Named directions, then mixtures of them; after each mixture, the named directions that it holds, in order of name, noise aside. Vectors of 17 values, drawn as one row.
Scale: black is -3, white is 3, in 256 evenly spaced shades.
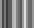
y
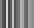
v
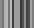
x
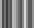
y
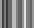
y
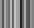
x, y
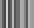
v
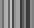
x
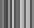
x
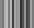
x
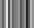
v, x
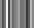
v, x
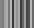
x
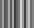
x, y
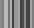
x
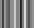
x, y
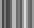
y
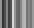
v, y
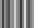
x, y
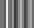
v, y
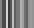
v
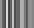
v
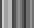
v, y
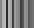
v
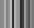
v, x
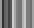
v, y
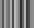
x, y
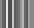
v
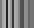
v
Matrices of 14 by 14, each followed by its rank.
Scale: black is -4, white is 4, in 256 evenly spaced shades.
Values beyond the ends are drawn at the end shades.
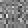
three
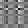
one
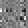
two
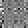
two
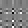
one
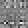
three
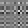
one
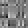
two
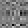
two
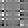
one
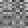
two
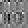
two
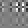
one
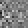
three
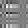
one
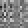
three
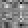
three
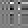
one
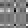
one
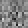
three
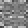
three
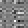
two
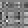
two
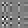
one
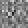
three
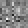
three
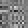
two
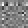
two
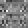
three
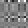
one
